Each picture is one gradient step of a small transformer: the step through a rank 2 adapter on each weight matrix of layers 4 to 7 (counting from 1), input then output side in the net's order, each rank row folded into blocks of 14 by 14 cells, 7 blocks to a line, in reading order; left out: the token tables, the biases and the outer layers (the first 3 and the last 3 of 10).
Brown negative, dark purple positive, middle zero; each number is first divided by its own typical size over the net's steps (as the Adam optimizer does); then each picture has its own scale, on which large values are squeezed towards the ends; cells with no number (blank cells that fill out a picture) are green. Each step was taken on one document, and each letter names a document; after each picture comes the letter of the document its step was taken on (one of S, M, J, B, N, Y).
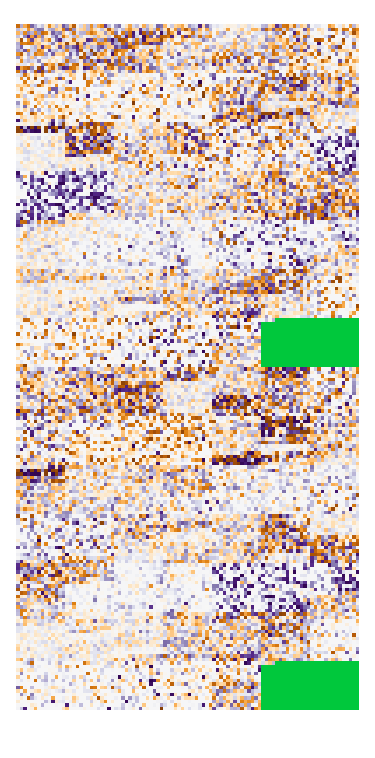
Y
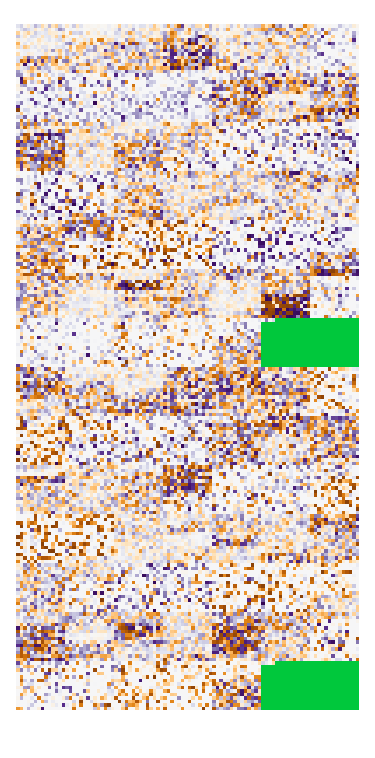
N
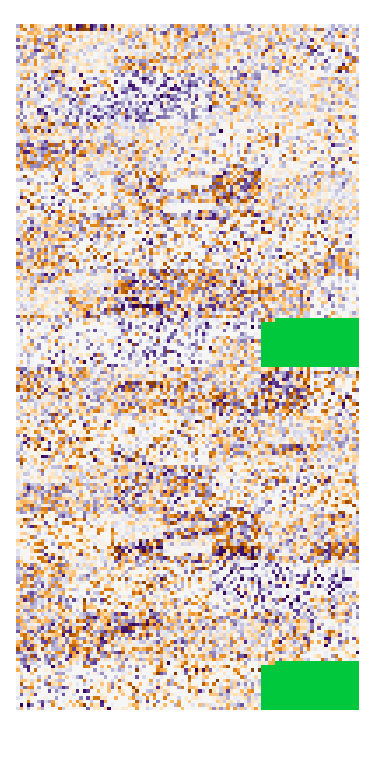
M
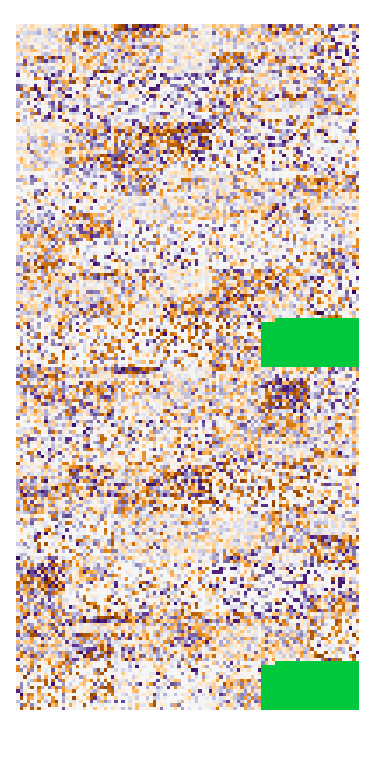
Y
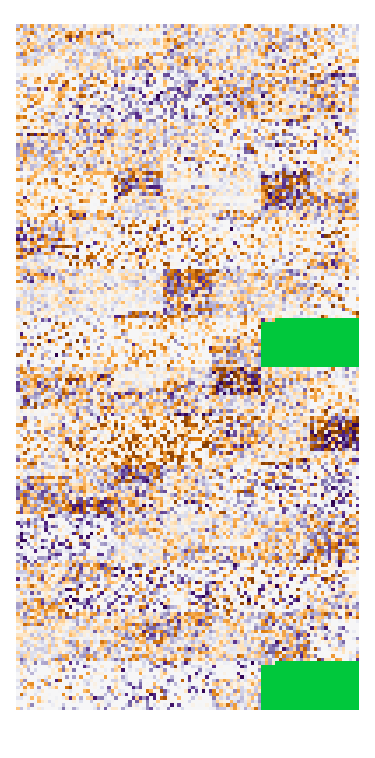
M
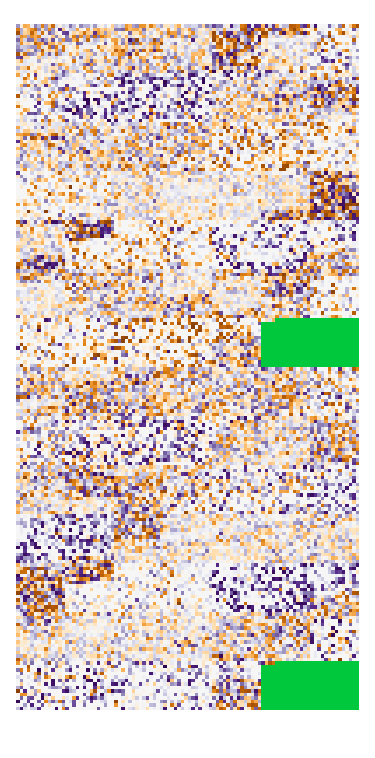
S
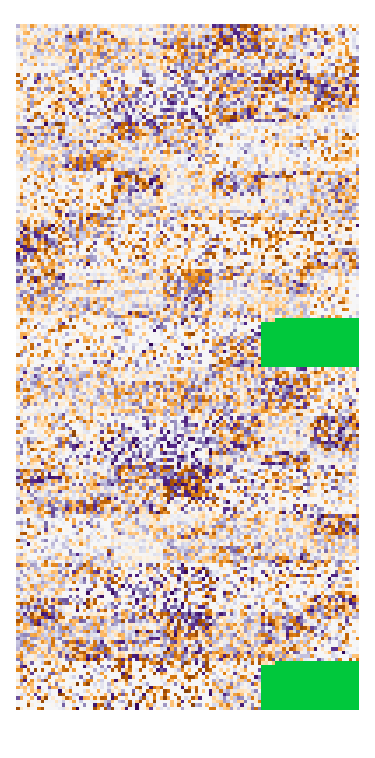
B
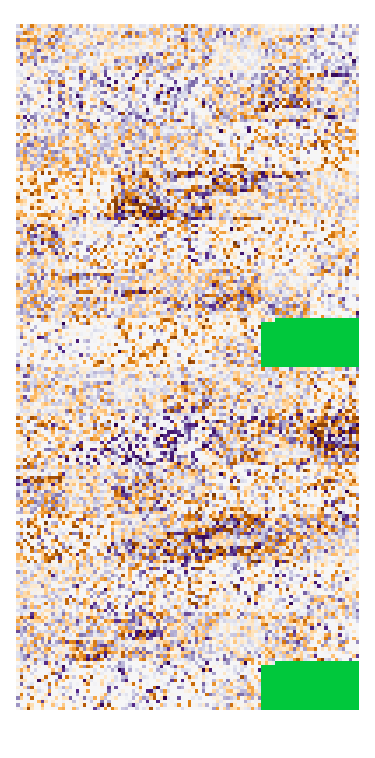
M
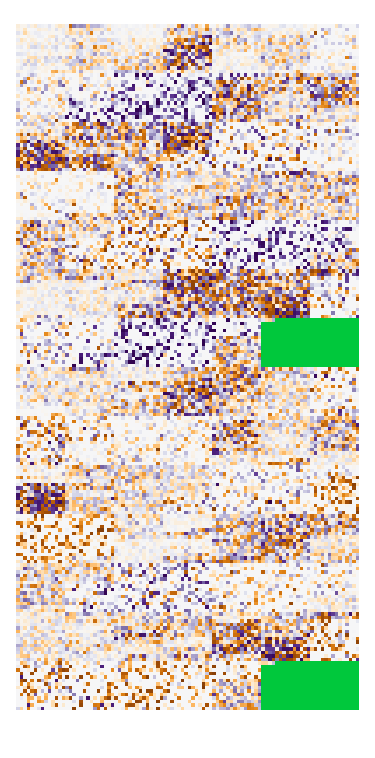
N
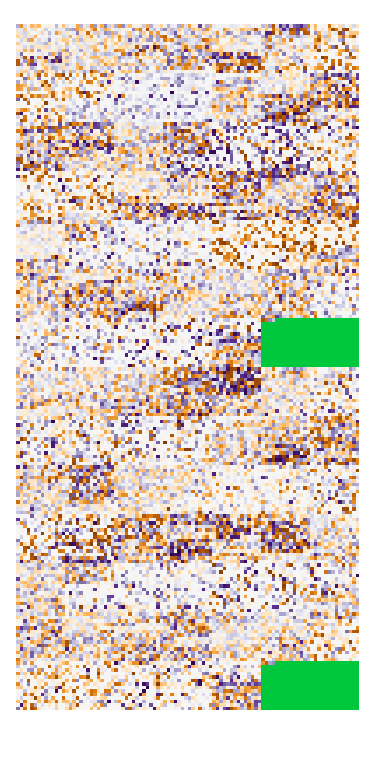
S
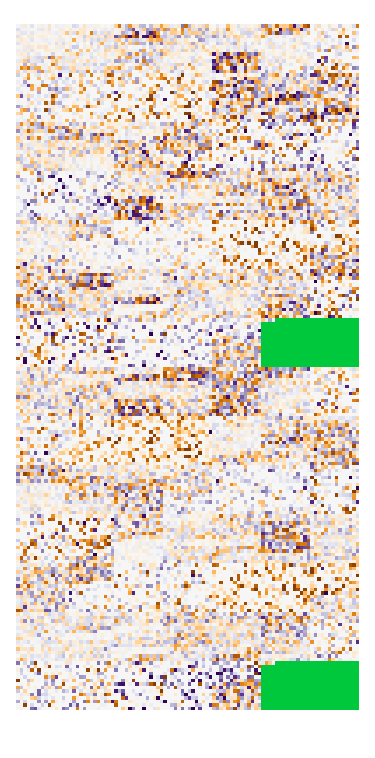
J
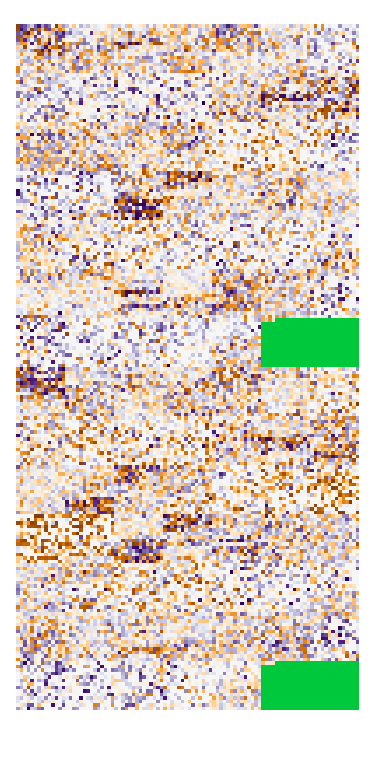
M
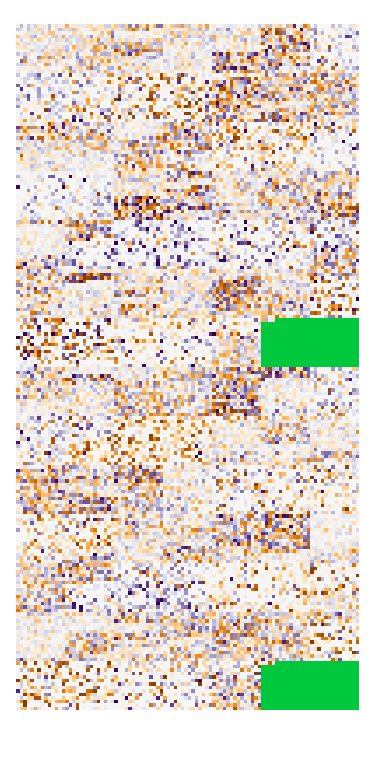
J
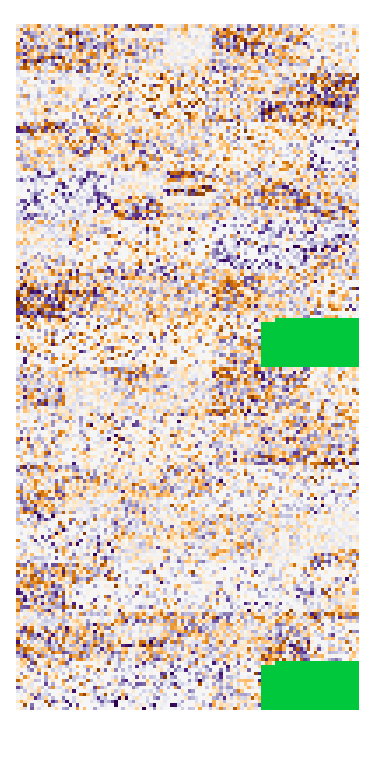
J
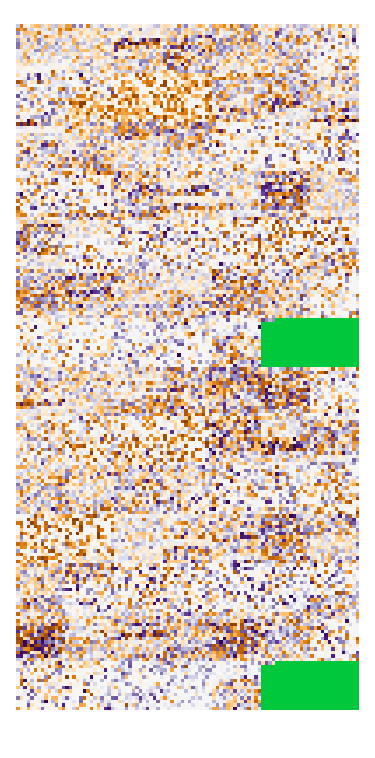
M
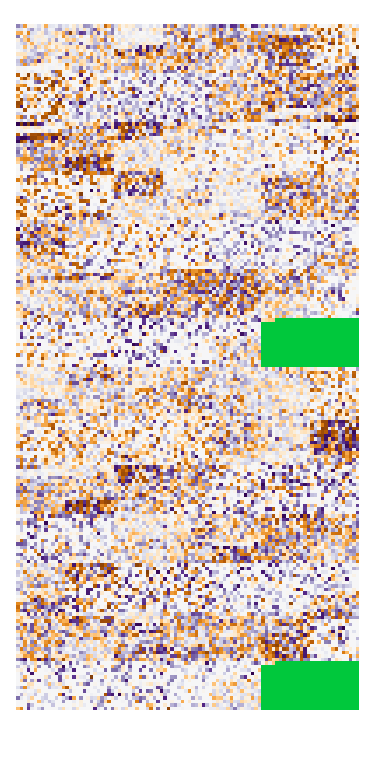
B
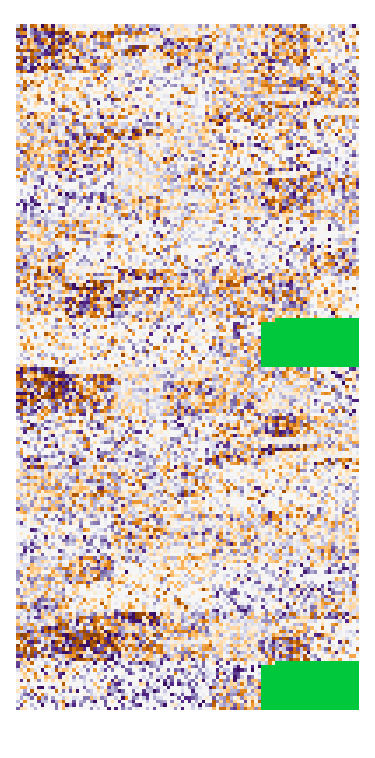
S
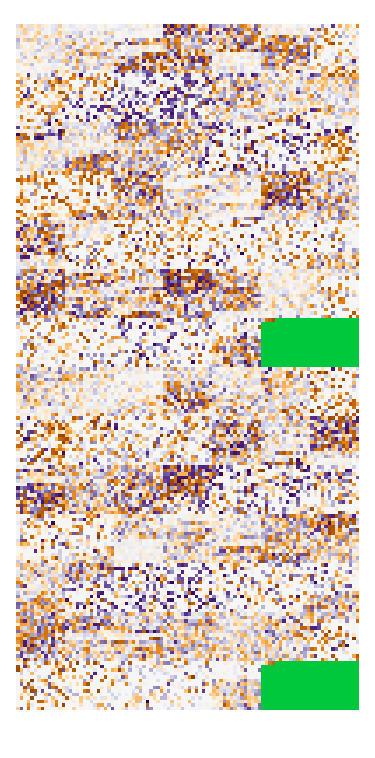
B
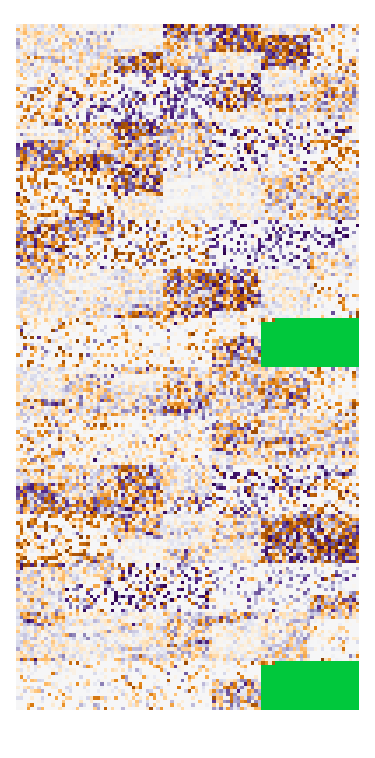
B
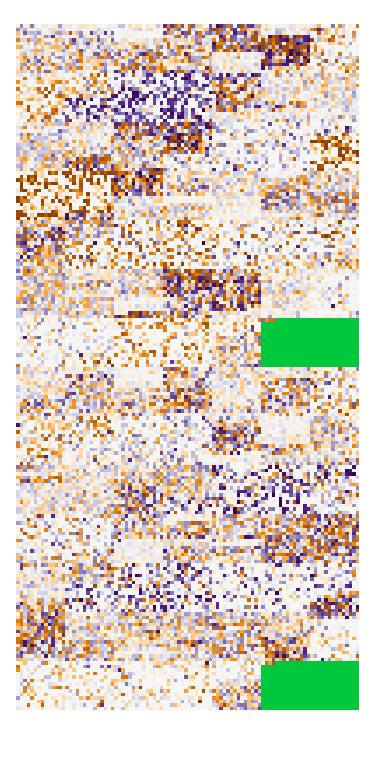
B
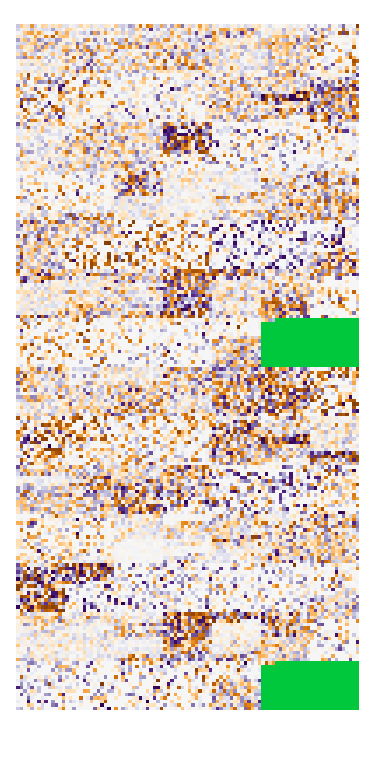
M
